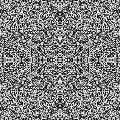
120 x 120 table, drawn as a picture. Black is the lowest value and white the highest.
No seam splits the table. Fine speckle covers the field. No overall slope runs across the table. Its left and right halves mirror each other, and so do its top and bottom. The values spread evenly over their range.
